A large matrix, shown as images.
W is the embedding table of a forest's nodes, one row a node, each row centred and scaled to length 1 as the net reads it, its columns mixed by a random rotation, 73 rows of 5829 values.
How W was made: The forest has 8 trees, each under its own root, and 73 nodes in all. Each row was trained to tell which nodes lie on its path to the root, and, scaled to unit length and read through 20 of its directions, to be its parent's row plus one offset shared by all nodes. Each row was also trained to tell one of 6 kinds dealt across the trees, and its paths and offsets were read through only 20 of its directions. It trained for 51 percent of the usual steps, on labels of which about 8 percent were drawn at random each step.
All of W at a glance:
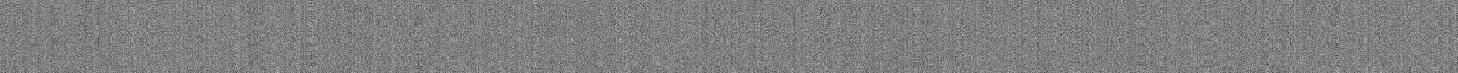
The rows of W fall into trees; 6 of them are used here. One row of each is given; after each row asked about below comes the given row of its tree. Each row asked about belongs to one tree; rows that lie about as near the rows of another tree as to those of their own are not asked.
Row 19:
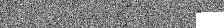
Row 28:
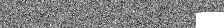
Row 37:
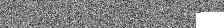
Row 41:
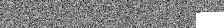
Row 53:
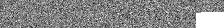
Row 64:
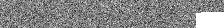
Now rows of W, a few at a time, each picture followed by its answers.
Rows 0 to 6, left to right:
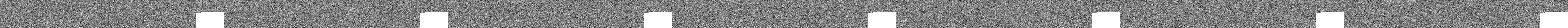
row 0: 53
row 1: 37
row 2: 53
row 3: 28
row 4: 37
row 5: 41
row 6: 28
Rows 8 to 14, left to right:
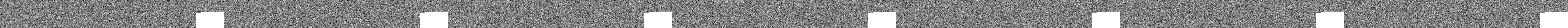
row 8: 41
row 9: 37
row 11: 28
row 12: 37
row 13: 64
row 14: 53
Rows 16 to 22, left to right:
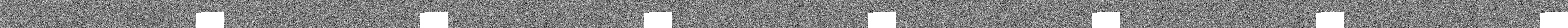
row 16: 28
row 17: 37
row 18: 64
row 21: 53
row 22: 41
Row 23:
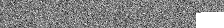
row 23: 41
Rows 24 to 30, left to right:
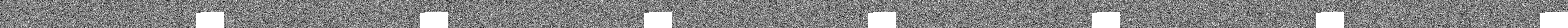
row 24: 41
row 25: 37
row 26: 19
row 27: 37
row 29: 37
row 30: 19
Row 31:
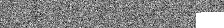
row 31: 28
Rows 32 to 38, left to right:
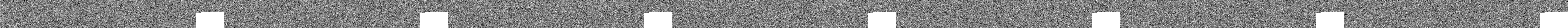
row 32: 37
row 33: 37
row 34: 64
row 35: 28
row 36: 37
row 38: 41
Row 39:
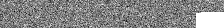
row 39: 41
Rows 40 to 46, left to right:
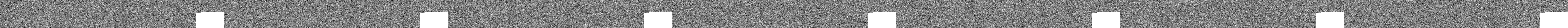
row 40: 41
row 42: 19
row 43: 28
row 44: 64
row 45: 28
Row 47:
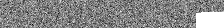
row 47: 37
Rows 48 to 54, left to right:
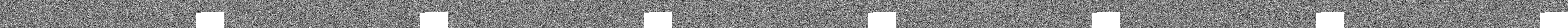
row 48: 41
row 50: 41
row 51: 28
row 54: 41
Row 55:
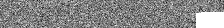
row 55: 28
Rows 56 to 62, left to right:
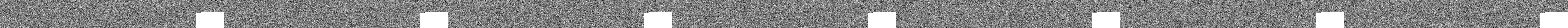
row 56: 64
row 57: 64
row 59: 64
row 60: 41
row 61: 37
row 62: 28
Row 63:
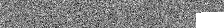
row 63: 64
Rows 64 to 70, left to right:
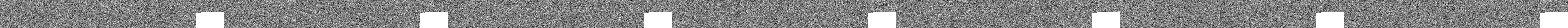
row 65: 28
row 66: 41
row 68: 19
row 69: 37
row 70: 41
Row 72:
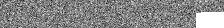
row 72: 19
